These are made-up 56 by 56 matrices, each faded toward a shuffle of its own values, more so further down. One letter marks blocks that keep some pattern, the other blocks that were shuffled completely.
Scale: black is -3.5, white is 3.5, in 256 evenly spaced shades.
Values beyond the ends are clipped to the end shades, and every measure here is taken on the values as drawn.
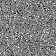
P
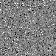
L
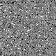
L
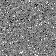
P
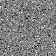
P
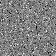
P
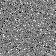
P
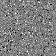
L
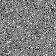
L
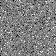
P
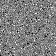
P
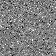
P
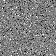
P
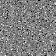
L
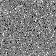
P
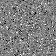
P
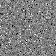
L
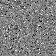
P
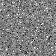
L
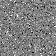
P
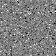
L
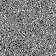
P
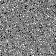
P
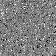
L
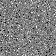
P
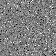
P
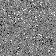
L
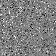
P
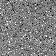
P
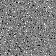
P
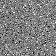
P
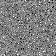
P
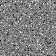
P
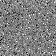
L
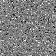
L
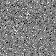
P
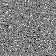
L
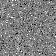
P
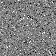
P
